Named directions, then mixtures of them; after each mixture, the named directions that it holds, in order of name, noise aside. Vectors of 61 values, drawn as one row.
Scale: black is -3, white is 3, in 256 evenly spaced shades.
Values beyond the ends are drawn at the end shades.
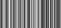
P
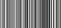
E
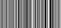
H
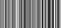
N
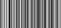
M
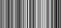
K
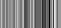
E, K, N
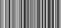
M, N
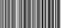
N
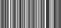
H, M, P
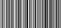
E, H, K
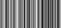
N, P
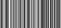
P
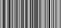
P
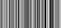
H, M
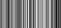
K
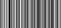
M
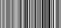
E, N
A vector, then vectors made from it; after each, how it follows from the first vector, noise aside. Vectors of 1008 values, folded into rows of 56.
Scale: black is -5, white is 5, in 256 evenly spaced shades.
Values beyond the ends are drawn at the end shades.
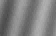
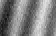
scaled up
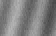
reversed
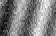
scaled up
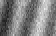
scaled up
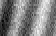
scaled up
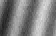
scaled up
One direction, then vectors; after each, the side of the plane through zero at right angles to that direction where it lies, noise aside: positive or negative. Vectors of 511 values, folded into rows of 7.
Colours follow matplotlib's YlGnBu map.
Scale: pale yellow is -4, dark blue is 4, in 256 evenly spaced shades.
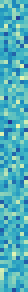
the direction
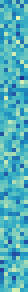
negative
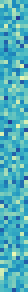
positive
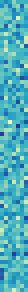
negative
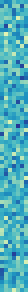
negative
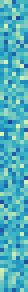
positive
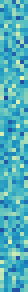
positive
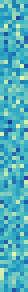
positive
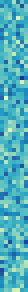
negative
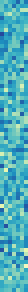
positive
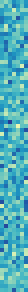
positive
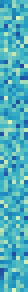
negative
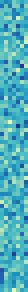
negative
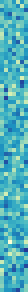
positive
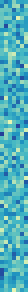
negative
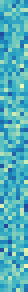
positive
